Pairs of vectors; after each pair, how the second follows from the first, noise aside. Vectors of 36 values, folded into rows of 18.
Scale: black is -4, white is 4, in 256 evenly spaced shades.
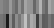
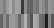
wrapped around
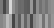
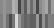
wrapped around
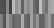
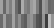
wrapped around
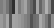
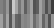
sign-scrambled
